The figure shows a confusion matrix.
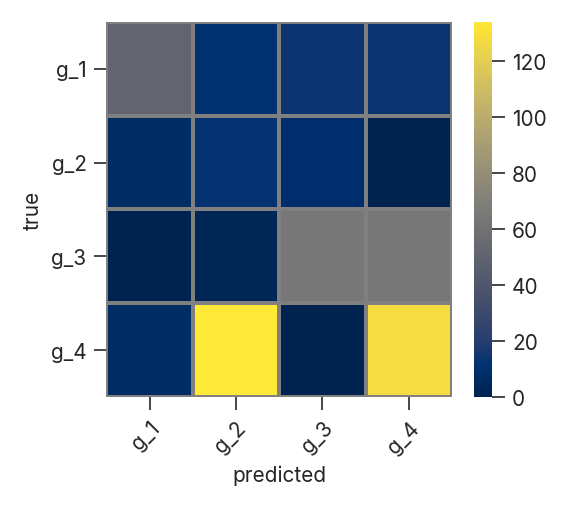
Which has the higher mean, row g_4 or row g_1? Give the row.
g_4
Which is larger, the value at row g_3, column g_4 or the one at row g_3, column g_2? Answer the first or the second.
the first
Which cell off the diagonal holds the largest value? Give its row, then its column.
g_4, g_2
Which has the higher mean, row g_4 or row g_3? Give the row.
g_4
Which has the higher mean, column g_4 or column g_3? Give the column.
g_4
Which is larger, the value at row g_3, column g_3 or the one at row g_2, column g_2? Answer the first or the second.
the first
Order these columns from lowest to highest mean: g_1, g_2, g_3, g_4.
g_1, g_3, g_2, g_4
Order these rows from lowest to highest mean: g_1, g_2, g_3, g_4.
g_2, g_1, g_3, g_4
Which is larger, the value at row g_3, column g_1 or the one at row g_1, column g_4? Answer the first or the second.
the second
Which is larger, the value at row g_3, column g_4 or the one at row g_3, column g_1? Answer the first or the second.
the first
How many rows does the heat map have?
4
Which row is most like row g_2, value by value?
g_1
